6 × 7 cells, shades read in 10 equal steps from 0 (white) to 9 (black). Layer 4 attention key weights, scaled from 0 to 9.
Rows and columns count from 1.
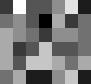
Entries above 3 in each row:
5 6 6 5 2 5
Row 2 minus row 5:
2 -2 4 7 0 2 2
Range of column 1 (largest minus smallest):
4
